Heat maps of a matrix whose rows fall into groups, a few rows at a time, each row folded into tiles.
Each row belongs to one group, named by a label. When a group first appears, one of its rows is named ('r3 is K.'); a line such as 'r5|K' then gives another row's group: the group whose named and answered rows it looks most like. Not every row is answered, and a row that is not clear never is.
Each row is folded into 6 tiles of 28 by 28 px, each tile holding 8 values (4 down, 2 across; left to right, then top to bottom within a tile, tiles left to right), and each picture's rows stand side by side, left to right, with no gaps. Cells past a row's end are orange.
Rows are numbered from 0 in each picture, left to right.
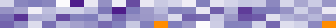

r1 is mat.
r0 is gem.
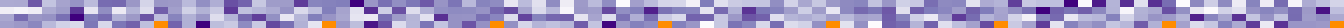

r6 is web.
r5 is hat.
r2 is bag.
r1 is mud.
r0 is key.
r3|gem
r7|gem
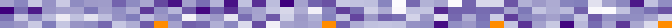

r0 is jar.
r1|web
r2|gem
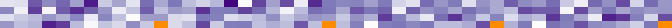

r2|hat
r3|hat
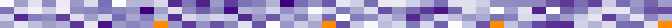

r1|web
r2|mat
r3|bag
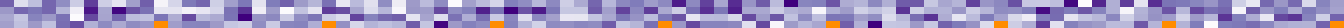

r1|key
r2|gem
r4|web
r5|mud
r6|web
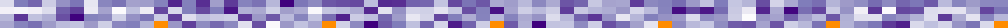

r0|key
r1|web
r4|jar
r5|bag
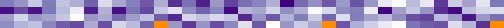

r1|web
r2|mat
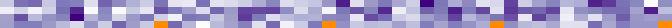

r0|key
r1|mat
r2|jar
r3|jar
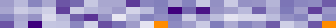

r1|jar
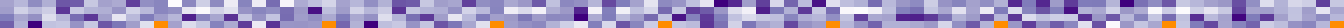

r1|gem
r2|mud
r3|key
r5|key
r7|key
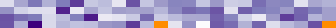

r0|mud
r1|hat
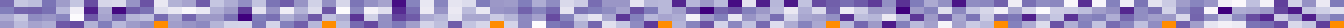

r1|key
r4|web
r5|web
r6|gem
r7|mat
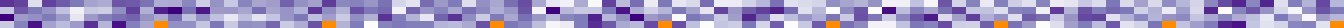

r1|jar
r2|hat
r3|mat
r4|mat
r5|mat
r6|mat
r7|bag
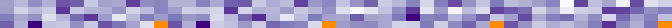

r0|mud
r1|mud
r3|gem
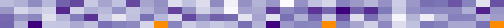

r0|mud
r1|gem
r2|jar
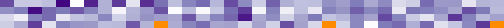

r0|web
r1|key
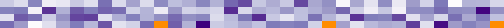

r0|mat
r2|gem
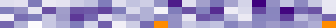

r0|mat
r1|jar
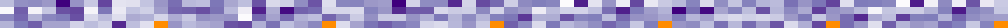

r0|key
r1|jar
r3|gem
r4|jar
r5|gem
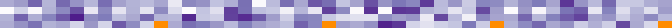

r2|bag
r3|key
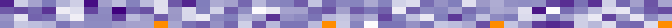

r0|jar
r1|bag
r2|hat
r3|bag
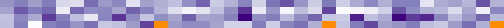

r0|hat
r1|key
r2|key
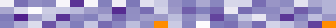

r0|gem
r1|hat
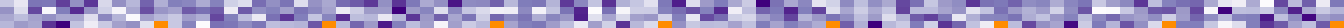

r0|bag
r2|web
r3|key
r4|jar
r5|mud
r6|bag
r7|mat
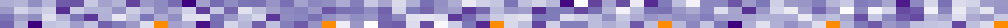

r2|hat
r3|web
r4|bag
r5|key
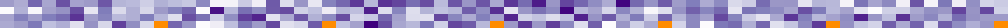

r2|bag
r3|web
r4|hat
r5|gem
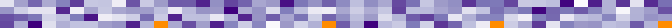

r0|mud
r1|web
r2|mud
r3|web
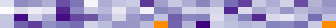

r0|key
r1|mud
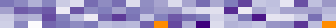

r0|hat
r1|mud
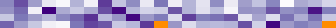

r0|mat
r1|gem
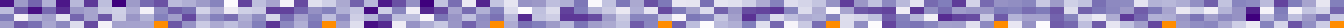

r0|web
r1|gem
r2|bag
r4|mat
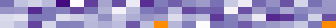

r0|web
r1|hat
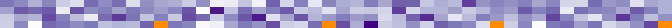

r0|hat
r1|mat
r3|hat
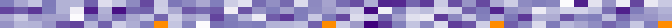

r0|jar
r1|hat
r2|bag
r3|gem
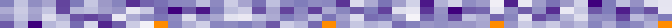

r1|jar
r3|jar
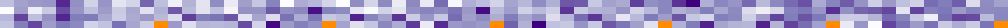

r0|key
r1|gem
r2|gem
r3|mud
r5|hat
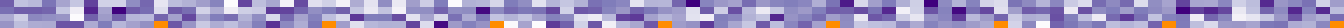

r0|jar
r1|gem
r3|hat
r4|bag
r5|jar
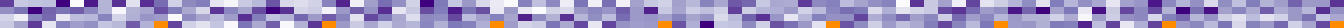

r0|web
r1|mat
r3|gem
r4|mud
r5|gem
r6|jar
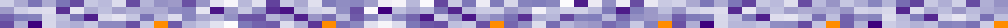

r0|mud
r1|mat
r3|gem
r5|mud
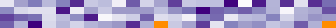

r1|web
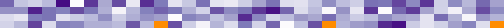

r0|web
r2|bag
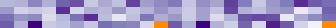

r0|mud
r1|mud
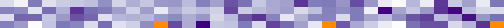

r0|mat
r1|mud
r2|mat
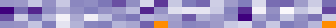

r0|jar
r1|key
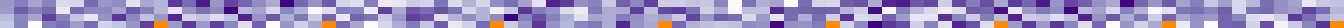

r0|hat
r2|mat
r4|gem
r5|bag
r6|web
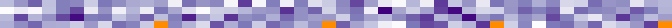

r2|mat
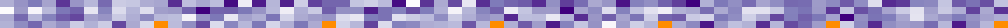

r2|web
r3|web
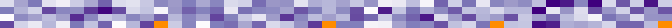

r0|mat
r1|hat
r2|mat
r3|bag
